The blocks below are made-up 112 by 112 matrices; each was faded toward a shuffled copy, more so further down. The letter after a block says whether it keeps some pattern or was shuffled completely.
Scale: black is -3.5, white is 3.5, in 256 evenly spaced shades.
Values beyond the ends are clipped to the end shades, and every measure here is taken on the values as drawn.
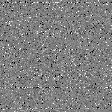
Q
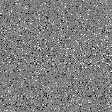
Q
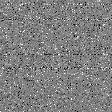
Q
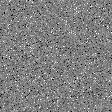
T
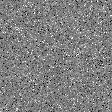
T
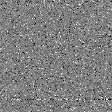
Q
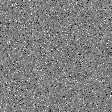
T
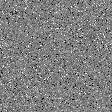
T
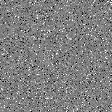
Q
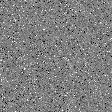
T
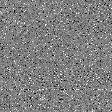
Q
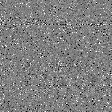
Q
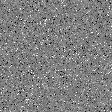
T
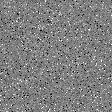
T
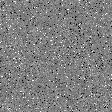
T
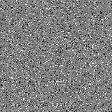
Q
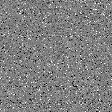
Q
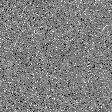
T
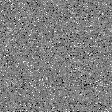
Q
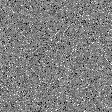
T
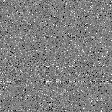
Q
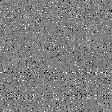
Q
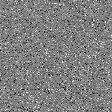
Q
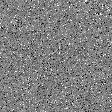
T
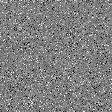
Q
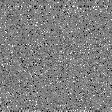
Q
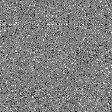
Q
